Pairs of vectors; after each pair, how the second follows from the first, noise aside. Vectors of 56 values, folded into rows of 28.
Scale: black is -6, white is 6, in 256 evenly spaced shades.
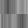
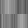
negated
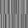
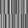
scaled up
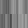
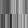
scaled up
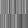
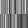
scaled up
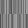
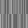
negated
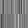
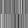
negated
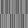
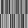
scaled up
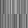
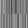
negated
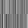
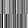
scaled up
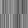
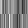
scaled up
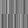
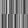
scaled up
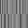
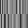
scaled up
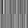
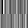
scaled up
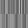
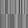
negated
